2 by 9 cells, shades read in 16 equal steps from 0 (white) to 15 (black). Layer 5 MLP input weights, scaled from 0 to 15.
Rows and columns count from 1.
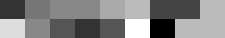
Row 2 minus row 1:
-10 -1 3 5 5 -4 4 -7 0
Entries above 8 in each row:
3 4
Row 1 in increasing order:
4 4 5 7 7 8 11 11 12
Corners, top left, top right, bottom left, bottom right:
12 4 2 4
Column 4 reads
7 12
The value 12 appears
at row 1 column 1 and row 2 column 4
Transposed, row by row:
12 2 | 8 7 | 7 10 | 7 12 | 5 10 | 4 0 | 11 15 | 11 4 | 4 4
